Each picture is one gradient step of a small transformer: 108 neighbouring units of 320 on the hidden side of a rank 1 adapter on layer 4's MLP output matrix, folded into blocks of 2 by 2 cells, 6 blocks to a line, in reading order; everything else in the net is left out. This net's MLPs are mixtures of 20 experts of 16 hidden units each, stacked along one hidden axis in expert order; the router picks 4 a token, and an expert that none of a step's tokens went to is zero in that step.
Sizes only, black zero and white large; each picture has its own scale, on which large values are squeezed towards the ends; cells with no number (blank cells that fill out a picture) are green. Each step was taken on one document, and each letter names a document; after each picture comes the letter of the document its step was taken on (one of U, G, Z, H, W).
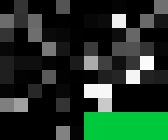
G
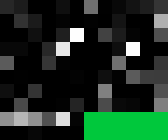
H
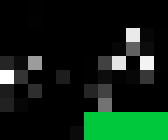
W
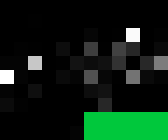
W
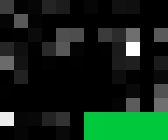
H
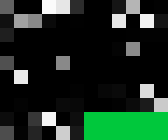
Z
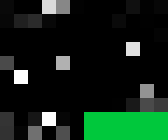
Z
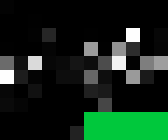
W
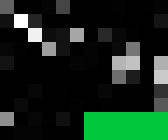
H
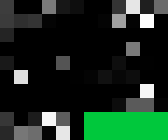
Z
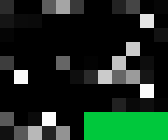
Z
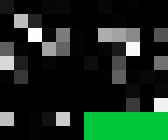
H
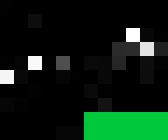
W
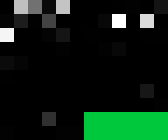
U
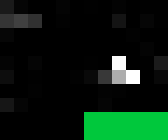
G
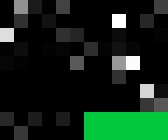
U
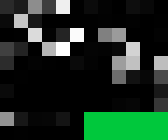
H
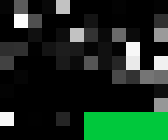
H
